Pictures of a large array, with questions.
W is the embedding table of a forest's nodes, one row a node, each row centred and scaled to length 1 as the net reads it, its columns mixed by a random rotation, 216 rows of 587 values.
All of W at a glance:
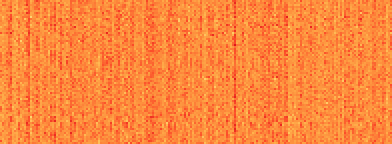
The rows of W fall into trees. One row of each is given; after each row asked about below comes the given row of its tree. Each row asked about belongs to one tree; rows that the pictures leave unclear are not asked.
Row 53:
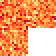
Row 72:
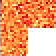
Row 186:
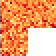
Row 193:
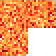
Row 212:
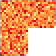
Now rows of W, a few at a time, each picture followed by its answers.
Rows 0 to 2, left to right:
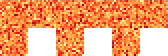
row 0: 212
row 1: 186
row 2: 186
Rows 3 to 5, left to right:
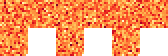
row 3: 212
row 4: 193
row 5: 186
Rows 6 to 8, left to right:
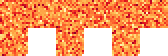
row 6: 186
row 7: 212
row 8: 186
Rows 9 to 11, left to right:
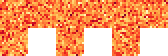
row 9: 186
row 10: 212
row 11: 53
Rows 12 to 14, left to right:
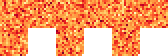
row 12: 212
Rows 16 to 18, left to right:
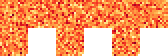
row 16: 53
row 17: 53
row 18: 186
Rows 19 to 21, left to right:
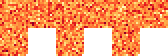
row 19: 193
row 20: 186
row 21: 212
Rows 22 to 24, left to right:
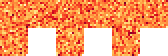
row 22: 53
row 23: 186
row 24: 212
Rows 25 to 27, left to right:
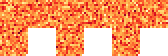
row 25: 212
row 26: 212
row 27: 53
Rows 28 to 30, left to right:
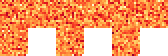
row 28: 53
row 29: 53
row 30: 212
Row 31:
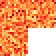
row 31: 53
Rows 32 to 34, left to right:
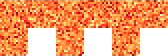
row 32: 53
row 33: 72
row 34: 212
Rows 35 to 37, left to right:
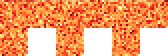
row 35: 186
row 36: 212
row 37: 212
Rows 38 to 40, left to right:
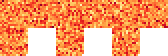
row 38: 212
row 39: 53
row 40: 186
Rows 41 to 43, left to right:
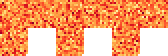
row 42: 53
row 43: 53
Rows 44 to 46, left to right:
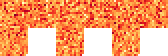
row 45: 72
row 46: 186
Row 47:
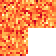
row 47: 212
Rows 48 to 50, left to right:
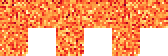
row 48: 53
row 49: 53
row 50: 53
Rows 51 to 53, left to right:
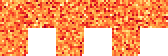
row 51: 72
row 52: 72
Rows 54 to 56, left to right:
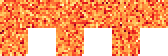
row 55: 72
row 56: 212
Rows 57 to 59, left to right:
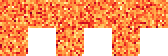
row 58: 186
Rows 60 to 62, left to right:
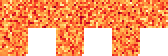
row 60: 72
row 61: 72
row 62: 53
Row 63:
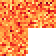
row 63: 72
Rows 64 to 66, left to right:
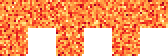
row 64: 212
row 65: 186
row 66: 212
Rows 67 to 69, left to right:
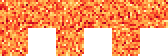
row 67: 186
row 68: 186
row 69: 53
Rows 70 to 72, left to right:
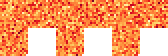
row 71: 212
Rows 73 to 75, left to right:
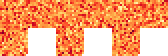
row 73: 186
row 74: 186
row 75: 212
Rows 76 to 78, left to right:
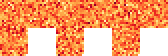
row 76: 212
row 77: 186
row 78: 53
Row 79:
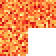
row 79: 193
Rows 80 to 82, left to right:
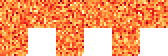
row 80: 53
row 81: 53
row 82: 212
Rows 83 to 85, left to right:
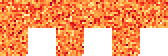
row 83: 212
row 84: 53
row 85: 53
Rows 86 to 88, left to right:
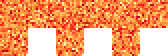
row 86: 193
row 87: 186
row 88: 212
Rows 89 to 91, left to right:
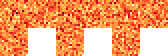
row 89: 53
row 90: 53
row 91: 53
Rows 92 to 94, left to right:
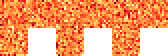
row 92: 193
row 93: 186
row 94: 53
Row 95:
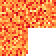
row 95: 53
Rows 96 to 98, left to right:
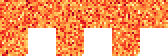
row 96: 186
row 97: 53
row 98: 53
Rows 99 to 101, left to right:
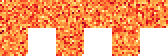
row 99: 186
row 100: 53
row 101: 212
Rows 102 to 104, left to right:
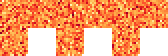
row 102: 186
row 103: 53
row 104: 186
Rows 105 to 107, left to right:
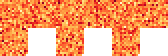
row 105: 186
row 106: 193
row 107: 212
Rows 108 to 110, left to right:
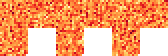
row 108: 72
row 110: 212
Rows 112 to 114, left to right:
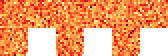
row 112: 193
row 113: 186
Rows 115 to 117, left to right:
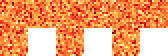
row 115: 212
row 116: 212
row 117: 186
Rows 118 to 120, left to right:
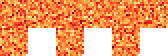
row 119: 53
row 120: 212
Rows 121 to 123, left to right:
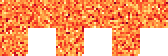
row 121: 186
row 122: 53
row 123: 53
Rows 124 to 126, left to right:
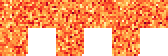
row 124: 72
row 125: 53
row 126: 186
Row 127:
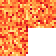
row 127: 53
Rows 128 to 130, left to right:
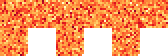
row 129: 186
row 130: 53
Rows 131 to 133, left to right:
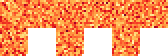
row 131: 186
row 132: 72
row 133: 72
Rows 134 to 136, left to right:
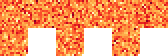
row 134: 212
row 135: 53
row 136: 186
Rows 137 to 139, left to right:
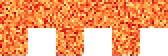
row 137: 186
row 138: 212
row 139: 53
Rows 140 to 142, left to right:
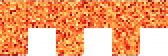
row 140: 193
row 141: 186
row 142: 72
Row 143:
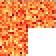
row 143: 53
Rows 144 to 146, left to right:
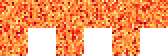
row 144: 212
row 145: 212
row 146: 186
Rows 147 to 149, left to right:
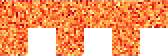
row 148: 53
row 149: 72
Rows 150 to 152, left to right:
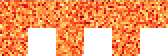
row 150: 186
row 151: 72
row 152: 212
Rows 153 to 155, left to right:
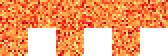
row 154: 186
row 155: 212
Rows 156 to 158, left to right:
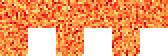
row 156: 53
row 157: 212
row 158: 186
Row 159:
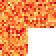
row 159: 212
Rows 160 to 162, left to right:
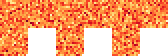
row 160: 193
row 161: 212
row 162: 53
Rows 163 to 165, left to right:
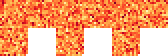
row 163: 193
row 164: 53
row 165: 53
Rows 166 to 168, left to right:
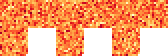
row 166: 212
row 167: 72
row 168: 193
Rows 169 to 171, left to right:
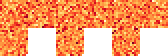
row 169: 72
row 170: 186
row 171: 186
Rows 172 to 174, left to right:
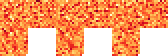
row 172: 72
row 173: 72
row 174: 72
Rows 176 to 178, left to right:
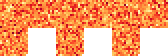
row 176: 212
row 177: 212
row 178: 53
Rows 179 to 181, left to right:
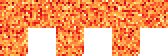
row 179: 212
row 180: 212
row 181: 212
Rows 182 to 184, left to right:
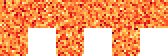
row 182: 212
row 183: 186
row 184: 186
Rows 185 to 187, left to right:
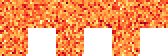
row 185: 186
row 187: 186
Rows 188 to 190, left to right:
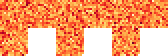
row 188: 186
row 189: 53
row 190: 186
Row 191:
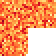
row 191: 186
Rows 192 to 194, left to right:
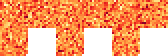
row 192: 72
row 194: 186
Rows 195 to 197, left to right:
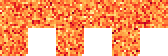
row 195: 212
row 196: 53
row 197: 186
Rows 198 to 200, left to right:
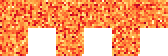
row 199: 212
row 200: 186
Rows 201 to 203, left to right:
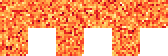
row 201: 212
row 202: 53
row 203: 212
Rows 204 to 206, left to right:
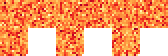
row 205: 212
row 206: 186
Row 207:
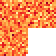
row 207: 72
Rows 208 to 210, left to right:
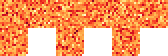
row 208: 53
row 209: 212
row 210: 212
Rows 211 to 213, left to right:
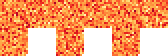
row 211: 53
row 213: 53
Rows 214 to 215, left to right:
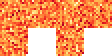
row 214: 53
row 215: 186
